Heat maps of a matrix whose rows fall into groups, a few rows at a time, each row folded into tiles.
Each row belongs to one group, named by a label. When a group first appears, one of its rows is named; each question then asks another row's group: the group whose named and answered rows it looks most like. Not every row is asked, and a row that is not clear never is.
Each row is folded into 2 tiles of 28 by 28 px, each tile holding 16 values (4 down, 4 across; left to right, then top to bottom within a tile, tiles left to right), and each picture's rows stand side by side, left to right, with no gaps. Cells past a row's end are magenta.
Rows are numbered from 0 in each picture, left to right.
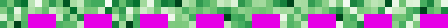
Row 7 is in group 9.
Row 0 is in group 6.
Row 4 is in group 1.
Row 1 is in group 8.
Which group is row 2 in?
6
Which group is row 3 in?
8
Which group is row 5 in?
8
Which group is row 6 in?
1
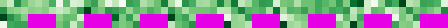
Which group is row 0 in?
1
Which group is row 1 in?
9
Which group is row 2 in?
1
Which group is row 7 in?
8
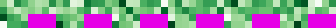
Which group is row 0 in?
1
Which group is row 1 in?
9
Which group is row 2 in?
8
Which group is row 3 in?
8
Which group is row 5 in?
6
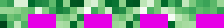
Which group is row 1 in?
6
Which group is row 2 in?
6
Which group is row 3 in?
8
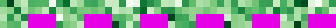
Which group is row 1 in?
8
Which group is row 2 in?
9
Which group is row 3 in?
1
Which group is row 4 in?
8
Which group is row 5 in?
6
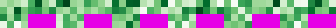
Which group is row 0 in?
9
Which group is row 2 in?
6
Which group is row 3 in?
9
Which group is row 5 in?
9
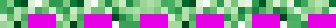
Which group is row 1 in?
6
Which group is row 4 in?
9
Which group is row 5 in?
1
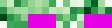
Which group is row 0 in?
1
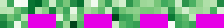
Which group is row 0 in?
9
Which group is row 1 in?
6
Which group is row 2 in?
1
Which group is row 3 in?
1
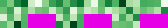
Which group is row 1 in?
6
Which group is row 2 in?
8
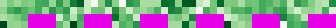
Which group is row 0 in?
8
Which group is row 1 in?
6
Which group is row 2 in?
1
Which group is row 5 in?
1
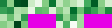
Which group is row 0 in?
6
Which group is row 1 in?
9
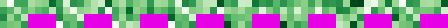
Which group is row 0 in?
1
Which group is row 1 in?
1
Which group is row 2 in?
9
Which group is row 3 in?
1
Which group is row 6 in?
6
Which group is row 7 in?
1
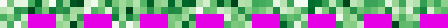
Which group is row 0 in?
9
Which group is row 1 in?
6
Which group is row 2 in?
9
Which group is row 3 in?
6
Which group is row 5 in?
9
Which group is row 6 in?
8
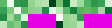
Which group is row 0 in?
1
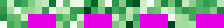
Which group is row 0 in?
1
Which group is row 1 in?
9
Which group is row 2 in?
6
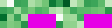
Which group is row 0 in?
1
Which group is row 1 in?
8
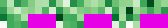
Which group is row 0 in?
1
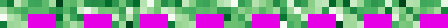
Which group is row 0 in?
8
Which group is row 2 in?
6
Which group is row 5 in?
1
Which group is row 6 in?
8
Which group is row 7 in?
8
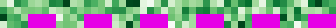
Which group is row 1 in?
8
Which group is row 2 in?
6
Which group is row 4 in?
6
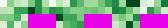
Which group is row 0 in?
9
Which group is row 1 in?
1
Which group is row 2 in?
6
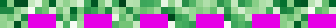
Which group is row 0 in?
6
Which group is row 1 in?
9
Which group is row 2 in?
8
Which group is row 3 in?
1
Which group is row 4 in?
1
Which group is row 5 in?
6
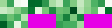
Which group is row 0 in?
9
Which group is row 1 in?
8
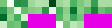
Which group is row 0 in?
1
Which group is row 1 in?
9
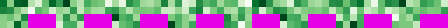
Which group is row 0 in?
6
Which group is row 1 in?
8
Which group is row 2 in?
1
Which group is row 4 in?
9
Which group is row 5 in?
1
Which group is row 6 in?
6
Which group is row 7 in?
8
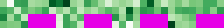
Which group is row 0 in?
1
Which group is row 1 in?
8
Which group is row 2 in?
9
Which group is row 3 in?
8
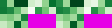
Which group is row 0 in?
6
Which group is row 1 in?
6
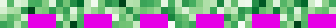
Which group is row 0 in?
9
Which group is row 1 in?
6
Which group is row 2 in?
8
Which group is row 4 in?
9
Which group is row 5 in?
6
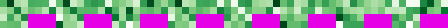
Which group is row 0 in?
8
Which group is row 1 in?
8
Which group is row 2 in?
9
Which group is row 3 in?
8
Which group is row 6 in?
1
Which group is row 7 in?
9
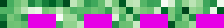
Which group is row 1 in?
8
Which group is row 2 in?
8
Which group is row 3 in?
8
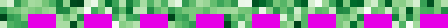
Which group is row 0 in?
1
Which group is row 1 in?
6
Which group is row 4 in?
9
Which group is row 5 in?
6
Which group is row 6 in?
6
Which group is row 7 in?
9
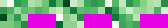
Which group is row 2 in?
1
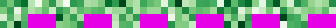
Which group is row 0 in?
6
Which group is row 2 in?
8
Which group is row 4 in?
6
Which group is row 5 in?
1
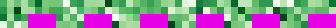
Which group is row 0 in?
9
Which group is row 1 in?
1
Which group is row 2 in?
8
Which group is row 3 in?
9
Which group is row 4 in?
8
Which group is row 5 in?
1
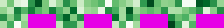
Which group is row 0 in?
9
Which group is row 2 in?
9
